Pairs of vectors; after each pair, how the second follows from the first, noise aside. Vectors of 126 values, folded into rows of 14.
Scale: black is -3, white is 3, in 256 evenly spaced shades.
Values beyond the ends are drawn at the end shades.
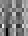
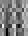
copied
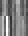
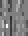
partly zeroed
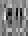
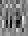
reversed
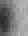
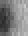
copied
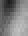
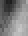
copied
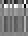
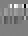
partly zeroed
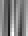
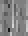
partly zeroed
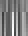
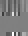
partly zeroed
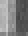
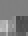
partly zeroed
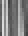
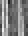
copied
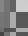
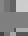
partly zeroed
